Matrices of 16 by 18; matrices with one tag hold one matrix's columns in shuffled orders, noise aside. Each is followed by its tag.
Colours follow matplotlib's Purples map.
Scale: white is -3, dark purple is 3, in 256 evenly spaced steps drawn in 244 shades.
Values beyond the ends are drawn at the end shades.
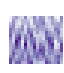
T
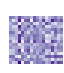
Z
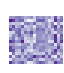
Z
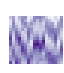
T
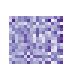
Z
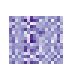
Z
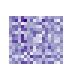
Z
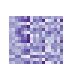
Z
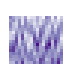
T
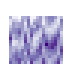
T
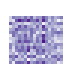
Z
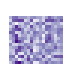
Z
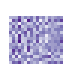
Z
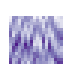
T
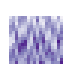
T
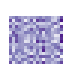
Z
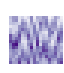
T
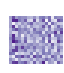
Z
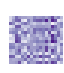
Z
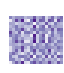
Z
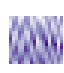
T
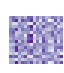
Z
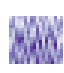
T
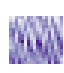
T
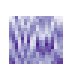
T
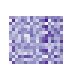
Z
